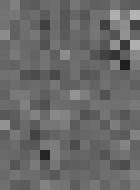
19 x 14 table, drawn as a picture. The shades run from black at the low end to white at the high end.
Odd patch: rougher, in the top right. Grain: fine. Average level on the scale: 40%. Histogram: heavy tails on both sides. Roughest part: top right. Odd rows or columns: none.
